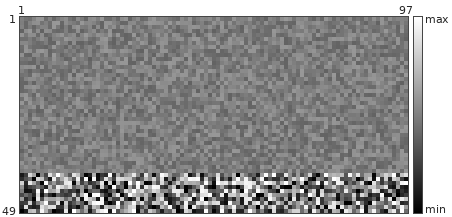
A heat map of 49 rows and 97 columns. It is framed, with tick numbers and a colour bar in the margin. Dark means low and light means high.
There is no overall slope. The top part is calmer, up to a seam about 80% of the way down. The grain is fine, like static. There are no regular stripes. The distribution is heavy-tailed on both sides.
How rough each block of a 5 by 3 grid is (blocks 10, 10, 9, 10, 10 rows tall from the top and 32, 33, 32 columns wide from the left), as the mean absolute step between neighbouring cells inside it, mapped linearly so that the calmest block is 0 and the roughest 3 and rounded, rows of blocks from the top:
000 | 000 | 000 | 000 | 333
